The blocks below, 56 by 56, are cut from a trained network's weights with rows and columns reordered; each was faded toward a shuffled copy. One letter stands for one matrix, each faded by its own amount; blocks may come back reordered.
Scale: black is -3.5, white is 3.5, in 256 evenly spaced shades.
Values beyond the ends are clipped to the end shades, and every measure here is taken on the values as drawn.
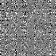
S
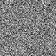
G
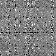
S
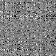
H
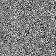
G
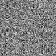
G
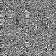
G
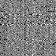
H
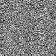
G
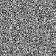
G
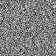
G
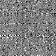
H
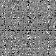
S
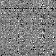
S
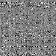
H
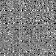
H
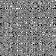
H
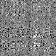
H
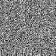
G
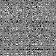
S
